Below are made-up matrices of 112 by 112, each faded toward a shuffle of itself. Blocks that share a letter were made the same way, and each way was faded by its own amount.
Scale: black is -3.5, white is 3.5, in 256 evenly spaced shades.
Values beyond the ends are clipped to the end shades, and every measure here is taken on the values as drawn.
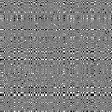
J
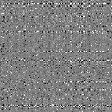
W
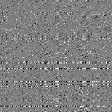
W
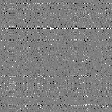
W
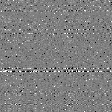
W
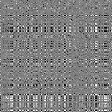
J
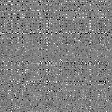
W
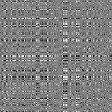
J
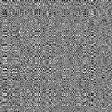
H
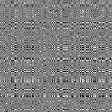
J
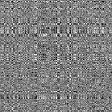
H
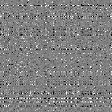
W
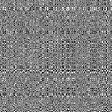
H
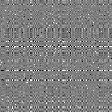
J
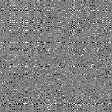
W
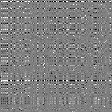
J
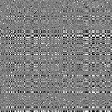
J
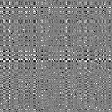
J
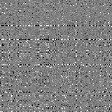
W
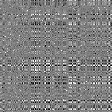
J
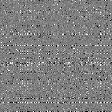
W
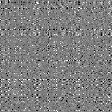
W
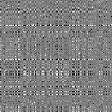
J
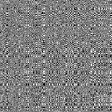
H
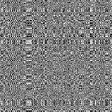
H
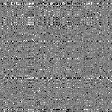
W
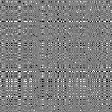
J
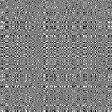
J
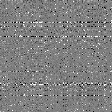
W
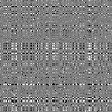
J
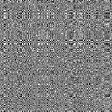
H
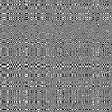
J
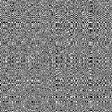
H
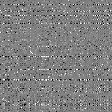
W
